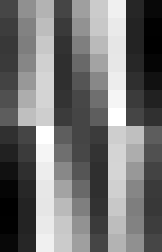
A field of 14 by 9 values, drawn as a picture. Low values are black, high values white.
Grain: streaks running down. Stripes: upright, repeating 2 times. Slope: none. Symmetry: a half turn. Calmest part: centre.
